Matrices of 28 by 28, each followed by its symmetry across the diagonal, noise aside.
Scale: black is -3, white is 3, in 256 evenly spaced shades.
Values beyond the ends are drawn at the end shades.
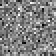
neither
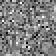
symmetric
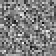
antisymmetric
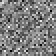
symmetric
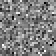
antisymmetric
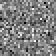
neither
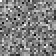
symmetric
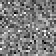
neither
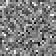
symmetric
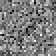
symmetric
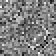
symmetric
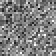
symmetric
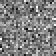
neither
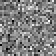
neither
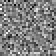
antisymmetric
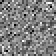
symmetric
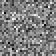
neither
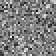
antisymmetric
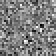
antisymmetric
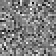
antisymmetric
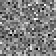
neither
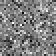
antisymmetric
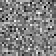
neither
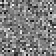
antisymmetric
